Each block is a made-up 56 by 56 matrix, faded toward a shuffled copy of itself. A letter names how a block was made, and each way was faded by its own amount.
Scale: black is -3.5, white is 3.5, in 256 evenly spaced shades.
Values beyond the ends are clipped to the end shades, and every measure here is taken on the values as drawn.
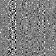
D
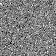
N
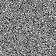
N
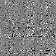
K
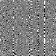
D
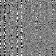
D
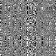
D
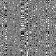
D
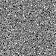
N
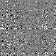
K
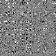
K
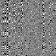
D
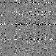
K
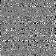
K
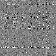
K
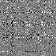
K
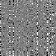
D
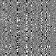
D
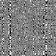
D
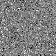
N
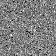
N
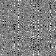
D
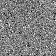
N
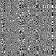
D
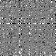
K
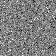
N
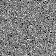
N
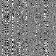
D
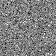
N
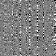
D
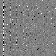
D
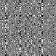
D
